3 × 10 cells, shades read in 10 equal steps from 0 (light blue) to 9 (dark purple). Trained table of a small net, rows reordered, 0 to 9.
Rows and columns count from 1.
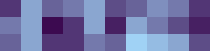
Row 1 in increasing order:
2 2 3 4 4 5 5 6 7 7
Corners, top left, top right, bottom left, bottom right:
7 7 5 6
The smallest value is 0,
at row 3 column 7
